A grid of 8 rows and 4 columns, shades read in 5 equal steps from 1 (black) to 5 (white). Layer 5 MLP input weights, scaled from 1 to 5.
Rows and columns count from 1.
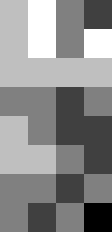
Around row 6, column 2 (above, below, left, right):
3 3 4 3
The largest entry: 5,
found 3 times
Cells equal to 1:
1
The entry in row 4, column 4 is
3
